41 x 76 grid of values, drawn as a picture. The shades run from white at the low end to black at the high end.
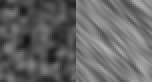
It is made of 1 by 2 panels. Panel 1,1: high, blotchy. Panel 1,2: middling, slanting down to the right.
